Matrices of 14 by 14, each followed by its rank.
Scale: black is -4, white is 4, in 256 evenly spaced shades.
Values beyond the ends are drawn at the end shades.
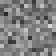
full rank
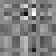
two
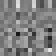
two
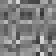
three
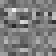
three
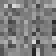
three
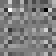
two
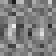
two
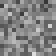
full rank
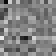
three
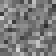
full rank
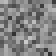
full rank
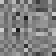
three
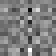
two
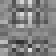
two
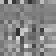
three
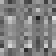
two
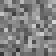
full rank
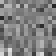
three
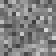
full rank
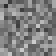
full rank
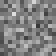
full rank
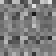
three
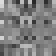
two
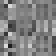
two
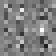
three
